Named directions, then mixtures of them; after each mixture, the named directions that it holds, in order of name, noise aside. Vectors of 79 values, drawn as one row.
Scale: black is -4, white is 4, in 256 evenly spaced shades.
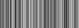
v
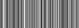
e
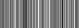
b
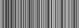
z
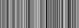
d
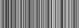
z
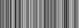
v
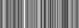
e, v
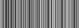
z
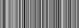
e, z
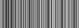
z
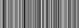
e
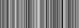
b, d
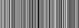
b, v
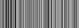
v, z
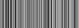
v, z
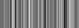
d, v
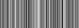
b, d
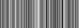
b, d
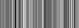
b, v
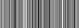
b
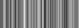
e, v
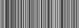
e, z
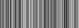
v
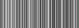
z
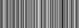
b, e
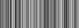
v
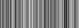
v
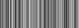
v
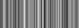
e, v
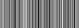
b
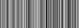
d
